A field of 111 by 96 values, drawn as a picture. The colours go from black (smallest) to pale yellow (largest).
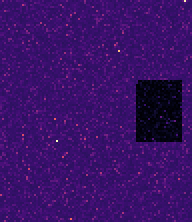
On average the colour sits 20% of the way up the scale. The ninth with the lowest average is the middle right. In the middle right lies a patch that is lower than the rest. No regular stripes run through it.
